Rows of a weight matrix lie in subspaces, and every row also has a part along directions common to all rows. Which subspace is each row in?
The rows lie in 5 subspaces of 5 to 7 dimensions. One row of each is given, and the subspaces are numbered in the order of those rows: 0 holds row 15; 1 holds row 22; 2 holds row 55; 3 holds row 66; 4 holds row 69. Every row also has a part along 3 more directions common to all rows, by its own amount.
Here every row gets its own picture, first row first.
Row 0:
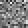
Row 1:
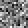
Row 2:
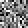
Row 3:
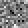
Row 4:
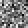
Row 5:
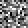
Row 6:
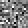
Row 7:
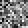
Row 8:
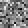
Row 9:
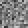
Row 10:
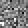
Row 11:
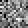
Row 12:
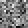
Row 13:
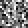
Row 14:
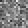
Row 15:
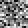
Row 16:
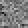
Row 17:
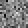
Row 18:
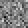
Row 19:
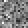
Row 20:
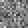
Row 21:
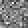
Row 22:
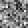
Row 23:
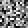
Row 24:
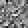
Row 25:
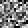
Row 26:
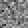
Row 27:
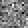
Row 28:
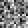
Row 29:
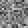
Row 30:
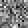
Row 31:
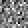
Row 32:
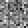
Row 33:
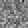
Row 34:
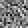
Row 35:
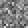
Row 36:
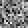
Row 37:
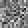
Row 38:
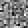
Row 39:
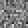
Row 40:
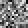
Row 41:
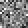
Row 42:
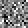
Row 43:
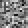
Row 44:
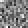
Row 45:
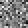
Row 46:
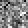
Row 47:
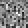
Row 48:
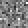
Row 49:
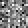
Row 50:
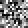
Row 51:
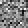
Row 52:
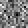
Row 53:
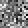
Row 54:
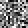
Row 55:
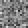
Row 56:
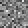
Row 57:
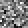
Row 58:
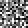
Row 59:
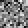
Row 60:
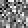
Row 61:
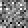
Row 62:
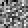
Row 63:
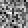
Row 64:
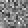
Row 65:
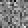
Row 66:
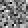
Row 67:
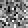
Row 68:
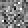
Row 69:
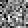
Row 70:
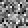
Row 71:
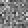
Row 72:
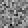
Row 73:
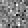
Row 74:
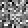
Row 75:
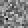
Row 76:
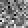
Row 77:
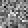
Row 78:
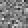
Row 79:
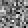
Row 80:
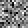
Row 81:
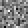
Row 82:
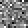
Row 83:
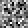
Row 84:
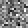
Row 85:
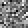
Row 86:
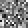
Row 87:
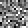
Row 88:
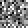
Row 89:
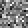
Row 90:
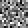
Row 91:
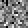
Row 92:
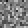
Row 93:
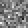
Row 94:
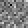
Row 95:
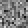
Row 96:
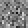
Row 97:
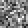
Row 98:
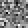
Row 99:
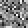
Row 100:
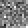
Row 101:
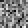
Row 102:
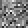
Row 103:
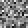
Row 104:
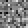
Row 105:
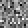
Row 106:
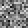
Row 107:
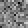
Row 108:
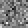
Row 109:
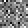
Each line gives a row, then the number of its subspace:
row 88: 2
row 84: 0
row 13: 0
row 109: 2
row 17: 4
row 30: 1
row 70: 1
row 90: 2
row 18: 1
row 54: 4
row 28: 1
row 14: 0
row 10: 2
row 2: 4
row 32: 1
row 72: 3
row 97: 4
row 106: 4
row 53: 4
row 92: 4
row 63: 0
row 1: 1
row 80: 2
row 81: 0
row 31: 2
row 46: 1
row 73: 0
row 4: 1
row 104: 4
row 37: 0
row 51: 2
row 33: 2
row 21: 2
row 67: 0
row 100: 4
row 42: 1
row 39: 3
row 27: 1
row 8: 1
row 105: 2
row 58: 4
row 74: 3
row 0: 3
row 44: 4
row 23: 0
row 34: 4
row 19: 4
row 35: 2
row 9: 3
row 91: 3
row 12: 1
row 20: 4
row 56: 3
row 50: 2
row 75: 4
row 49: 1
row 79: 0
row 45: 3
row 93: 4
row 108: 0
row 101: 4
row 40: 3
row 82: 3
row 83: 2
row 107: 1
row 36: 1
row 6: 2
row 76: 0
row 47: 4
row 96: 4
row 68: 1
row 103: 2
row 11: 4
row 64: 2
